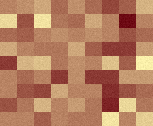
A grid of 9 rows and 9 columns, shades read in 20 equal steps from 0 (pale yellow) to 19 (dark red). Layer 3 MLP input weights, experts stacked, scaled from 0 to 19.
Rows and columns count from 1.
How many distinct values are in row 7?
6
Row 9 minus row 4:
3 0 2 -1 4 -2 -14 -6 -4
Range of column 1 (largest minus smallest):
13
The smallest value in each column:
2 5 1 6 6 6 1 2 0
